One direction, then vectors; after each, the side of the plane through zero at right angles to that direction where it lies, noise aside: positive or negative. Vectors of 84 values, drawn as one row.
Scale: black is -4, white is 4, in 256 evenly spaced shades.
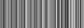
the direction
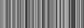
negative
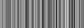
negative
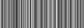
positive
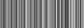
positive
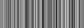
negative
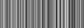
negative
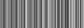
positive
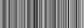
positive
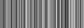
positive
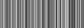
negative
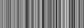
negative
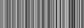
negative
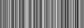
positive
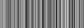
negative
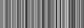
negative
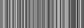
negative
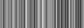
positive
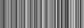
positive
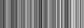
positive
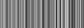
negative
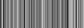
positive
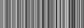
negative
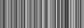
positive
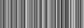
positive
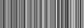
positive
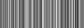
positive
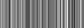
negative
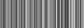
positive
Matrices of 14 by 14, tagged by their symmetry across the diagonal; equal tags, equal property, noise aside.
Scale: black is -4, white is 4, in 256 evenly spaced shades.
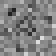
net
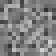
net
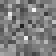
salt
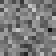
salt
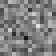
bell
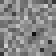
net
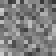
bell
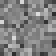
net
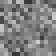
bell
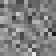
bell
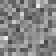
net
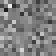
bell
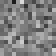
salt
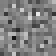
bell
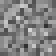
net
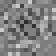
net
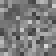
net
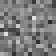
salt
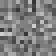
bell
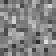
salt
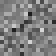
net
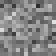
salt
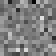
salt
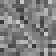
bell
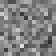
salt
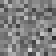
bell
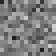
salt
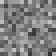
net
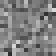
bell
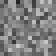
salt
